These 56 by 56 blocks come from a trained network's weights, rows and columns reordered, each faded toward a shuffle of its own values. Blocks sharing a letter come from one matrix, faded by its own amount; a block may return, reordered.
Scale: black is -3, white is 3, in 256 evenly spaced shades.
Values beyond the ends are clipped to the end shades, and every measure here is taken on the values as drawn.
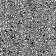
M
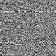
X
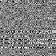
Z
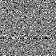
X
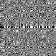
Z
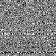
X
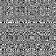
Z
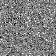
M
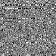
X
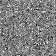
M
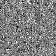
M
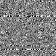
X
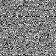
X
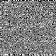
X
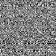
X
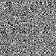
X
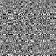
Z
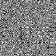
X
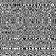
Z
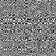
Z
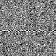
X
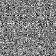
X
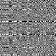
Z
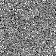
M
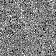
M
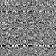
Z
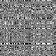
Z
